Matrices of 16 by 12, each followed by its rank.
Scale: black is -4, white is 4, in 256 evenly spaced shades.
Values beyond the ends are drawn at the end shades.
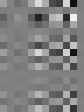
one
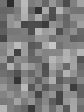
full rank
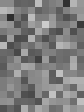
full rank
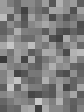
full rank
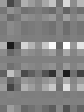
one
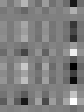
one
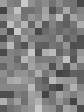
full rank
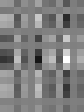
one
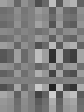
one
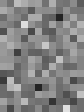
full rank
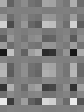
one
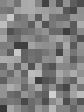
full rank
